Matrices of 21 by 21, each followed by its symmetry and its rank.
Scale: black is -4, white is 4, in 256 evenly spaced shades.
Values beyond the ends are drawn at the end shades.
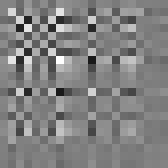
symmetric, rank two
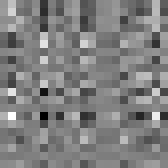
neither, rank two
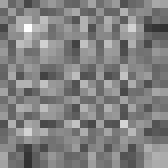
symmetric, rank two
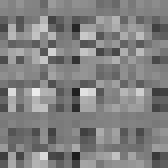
neither, rank two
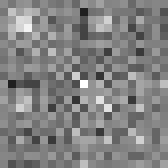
symmetric, rank three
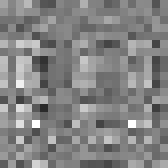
neither, rank three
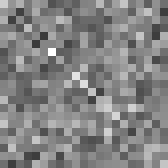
symmetric, full rank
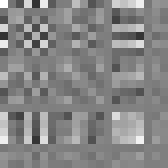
symmetric, rank two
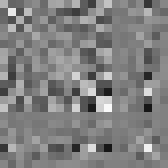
symmetric, rank three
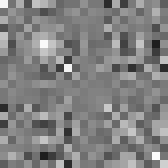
symmetric, rank three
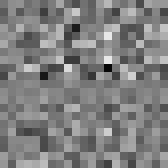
neither, rank three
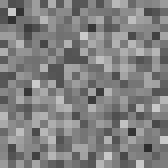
symmetric, full rank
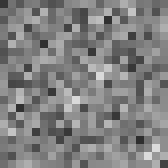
symmetric, full rank
